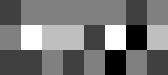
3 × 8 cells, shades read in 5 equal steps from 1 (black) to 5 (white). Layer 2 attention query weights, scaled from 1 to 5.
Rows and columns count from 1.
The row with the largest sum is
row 2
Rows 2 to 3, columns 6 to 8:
5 1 4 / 1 3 2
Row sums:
22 28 18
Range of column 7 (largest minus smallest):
2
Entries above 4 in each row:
0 2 0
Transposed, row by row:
2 3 2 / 3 5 2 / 3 4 3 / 3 4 2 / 3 2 3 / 3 5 1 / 2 1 3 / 3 4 2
